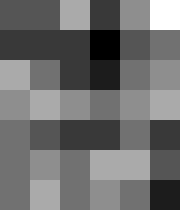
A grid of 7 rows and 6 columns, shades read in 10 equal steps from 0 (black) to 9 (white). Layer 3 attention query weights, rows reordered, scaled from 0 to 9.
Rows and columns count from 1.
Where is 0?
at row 2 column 4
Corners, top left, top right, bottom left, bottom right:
3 9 4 1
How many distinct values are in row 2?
4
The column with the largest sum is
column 5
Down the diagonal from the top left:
3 2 2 4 4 3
